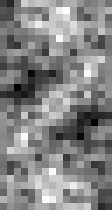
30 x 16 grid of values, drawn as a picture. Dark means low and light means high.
The values follow a bell shape. A half turn leaves it unchanged. No regular stripes run through it. There is no overall slope.
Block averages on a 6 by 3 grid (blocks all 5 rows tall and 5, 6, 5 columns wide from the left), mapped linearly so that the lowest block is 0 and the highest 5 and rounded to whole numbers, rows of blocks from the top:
2 5 3
1 3 3
0 2 3
3 2 0
3 3 1
3 5 2
